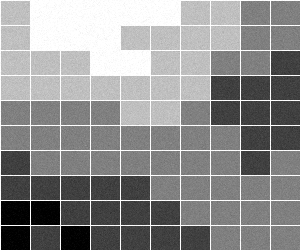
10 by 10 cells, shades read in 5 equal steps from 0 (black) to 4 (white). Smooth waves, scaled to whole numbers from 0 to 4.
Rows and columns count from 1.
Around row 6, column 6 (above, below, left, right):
3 2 2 2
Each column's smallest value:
0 0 0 1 1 1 1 1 1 1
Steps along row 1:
up same same same same down same down same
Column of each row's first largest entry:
2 2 4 1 5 1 2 6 7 8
